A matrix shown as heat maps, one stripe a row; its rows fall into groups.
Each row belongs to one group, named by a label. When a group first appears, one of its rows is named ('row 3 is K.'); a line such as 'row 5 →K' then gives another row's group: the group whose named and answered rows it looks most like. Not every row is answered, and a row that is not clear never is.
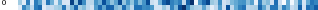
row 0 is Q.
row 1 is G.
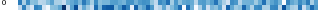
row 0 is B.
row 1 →G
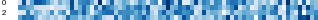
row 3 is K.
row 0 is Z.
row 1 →B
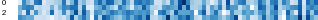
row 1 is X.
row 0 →G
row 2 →B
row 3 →B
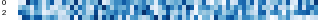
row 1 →Q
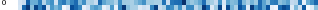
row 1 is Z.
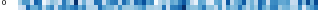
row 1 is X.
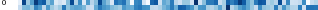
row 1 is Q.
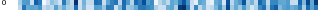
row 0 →G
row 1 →G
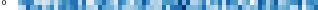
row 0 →X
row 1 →X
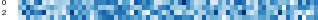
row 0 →G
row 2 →Z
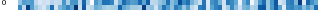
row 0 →B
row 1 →X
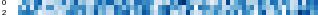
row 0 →G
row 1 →Q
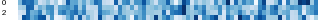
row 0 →K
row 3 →Z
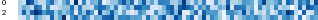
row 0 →K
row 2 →Z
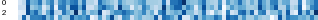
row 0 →X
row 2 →K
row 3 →Z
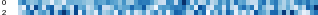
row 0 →G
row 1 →Q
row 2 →X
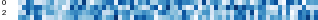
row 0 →B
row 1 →Z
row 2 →K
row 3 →G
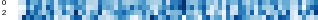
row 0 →X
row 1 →Q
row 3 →Z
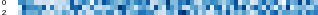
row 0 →B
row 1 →Z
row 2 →G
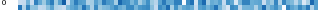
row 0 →Q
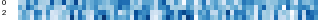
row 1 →K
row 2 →Q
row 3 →Q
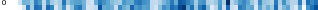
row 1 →Q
